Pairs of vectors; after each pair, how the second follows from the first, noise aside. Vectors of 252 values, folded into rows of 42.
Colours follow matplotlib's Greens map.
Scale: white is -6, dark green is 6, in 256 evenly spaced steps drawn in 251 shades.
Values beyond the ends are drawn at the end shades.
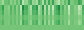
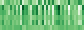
scaled up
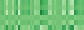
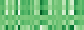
scaled up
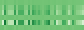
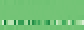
partly zeroed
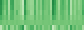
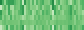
sign-scrambled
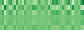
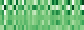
scaled up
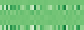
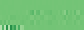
partly zeroed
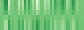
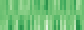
reversed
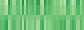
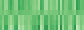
reversed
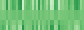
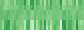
reversed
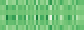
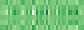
reversed
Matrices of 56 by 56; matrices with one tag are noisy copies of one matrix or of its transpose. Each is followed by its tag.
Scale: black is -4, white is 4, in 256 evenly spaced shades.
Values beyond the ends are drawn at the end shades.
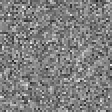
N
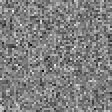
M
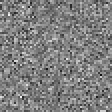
N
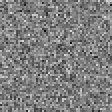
M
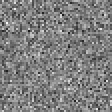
N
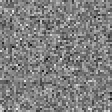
M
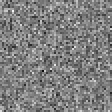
M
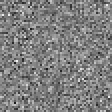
N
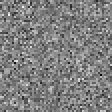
N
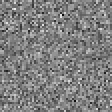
N
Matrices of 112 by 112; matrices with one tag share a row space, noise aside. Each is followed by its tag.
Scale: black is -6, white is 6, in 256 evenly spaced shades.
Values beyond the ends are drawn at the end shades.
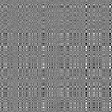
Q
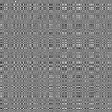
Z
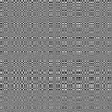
Z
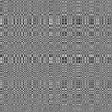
Z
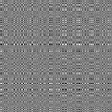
Z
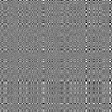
Q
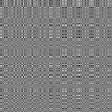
Z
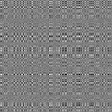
Z
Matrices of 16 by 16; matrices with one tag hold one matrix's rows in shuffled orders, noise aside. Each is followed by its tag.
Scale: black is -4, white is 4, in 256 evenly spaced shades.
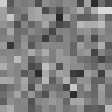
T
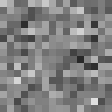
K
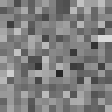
T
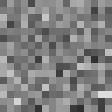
T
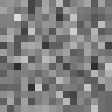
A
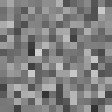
A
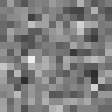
K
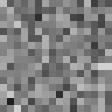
T
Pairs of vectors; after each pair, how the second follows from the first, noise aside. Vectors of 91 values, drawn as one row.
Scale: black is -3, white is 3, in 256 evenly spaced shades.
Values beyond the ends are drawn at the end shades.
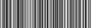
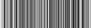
shuffled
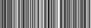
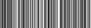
copied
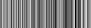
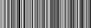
shuffled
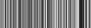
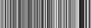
copied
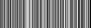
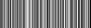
copied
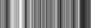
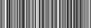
shuffled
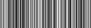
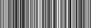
copied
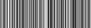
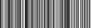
shuffled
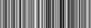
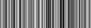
copied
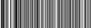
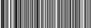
copied
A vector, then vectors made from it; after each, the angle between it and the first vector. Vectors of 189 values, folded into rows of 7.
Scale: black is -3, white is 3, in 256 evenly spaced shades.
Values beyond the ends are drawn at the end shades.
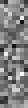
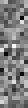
nearly opposite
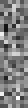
orthogonal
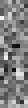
partly aligned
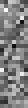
nearly parallel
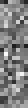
nearly parallel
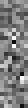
partly opposed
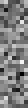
nearly opposite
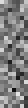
partly opposed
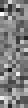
orthogonal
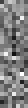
partly aligned
